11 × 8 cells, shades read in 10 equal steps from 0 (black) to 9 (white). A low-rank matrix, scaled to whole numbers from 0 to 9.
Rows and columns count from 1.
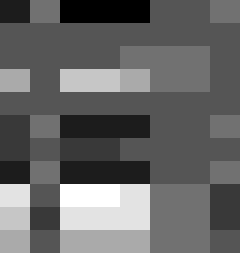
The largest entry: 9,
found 2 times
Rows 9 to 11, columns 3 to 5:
9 9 8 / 8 8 8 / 6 6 6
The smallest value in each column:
1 2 0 0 0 3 3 2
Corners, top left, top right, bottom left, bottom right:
1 4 6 3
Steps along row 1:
up down same same up same up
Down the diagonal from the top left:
1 3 3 7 3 3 3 4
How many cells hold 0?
3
